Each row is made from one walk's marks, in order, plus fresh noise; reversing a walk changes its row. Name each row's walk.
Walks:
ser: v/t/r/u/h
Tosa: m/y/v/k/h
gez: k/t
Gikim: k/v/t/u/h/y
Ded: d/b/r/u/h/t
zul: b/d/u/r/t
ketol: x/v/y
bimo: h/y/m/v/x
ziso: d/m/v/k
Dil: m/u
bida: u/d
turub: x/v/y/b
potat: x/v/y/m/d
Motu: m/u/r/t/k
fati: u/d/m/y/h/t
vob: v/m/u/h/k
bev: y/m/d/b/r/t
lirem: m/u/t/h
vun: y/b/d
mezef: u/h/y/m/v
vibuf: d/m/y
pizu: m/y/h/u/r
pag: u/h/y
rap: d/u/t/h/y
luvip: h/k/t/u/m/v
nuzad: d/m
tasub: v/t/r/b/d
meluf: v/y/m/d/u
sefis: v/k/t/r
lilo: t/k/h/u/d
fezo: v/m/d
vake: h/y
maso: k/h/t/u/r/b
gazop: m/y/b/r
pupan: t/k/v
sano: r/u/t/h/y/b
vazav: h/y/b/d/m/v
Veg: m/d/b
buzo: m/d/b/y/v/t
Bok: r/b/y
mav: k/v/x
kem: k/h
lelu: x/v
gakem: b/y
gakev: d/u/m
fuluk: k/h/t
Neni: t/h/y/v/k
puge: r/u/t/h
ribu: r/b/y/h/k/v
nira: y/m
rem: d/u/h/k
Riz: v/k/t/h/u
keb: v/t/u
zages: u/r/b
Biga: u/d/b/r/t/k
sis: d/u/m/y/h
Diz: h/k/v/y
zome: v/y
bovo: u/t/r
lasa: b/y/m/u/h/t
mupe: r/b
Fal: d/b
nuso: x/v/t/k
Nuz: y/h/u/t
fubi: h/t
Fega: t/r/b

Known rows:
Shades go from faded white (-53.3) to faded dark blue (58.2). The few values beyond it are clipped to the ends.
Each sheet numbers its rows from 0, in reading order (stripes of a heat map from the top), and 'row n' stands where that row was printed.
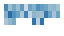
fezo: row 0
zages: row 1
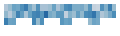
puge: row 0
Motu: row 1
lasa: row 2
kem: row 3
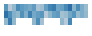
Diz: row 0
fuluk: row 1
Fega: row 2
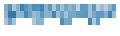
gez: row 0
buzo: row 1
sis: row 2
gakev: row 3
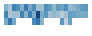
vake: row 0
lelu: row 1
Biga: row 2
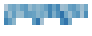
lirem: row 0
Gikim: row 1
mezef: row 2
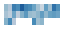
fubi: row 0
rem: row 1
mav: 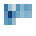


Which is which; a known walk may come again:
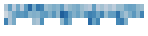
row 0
bida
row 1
bev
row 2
Tosa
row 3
Dil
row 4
mezef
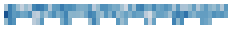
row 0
nira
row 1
vun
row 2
turub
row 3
Diz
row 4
rem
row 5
Ded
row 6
Motu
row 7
meluf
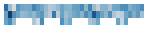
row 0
mav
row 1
Veg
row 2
maso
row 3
ziso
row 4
zul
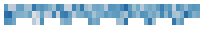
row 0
vob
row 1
Fal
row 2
kem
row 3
sis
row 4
Bok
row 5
Gikim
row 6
bovo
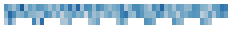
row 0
pupan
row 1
zages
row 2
tasub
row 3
vazav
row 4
gez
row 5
ser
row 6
fati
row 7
lilo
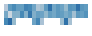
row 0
Nuz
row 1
Riz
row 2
Neni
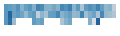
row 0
ketol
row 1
lasa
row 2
buzo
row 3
mupe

